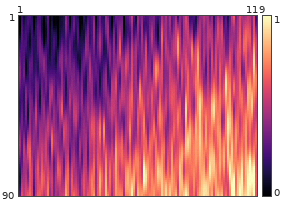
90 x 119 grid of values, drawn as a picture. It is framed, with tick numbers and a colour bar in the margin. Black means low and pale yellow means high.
The top left is the ninth with the lowest average. Streaks run downward. The field climbs toward the bottom right. The bottom right is the ninth with the highest average. The halves do not mirror each other.
